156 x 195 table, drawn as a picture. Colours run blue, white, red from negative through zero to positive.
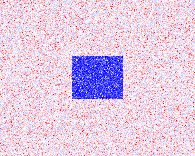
Ninth with the lowest average: centre. Odd patch: lower, in the centre. Stripes: none.
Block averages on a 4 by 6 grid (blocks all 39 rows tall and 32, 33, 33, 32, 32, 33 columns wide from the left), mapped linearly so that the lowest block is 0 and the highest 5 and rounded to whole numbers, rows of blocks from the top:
555555 / 550055 / 550055 / 555555
